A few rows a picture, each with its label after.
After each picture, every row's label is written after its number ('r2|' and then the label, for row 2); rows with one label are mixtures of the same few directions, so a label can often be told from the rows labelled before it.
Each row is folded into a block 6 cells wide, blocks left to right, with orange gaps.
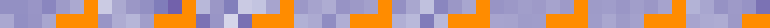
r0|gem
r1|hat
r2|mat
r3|mat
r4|mat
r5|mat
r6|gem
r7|hat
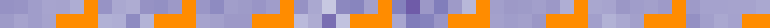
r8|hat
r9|mat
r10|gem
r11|mat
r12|gem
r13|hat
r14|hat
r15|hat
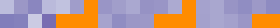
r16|mat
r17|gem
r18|hat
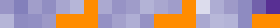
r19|gem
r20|mat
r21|hat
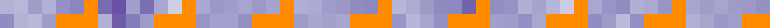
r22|gem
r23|gem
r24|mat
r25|hat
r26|hat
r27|hat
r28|mat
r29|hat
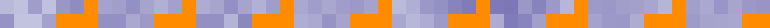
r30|gem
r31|mat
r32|mat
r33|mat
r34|hat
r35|gem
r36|hat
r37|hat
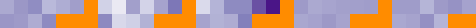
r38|mat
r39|gem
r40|hat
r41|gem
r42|mat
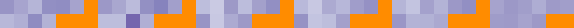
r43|mat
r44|mat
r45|gem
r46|gem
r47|gem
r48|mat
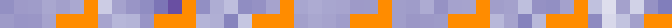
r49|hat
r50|hat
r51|mat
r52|gem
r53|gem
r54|mat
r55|gem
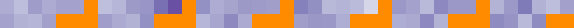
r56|gem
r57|hat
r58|mat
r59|hat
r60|mat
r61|mat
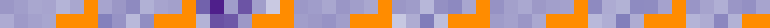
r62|hat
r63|mat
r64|gem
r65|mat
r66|mat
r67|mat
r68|mat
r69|mat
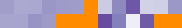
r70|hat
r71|mat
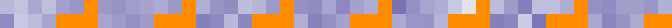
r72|gem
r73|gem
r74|mat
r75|gem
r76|hat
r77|mat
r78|gem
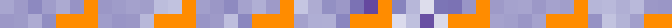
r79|mat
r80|hat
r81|mat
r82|hat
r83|mat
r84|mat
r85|gem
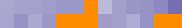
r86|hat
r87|hat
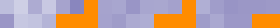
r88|gem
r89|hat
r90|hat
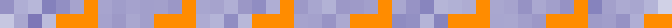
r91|mat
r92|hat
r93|mat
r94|mat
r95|mat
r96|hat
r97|hat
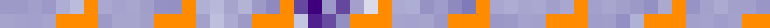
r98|hat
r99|hat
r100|gem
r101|gem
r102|hat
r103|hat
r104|mat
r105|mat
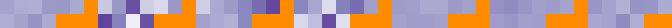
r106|mat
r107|mat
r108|hat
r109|mat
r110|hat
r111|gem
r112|mat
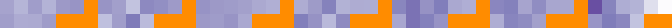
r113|gem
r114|mat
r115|hat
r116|mat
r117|gem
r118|gem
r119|hat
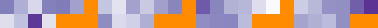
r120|mat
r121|gem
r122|hat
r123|hat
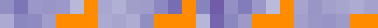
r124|gem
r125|hat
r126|gem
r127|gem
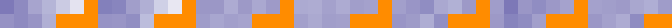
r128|hat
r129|hat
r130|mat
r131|gem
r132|mat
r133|gem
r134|mat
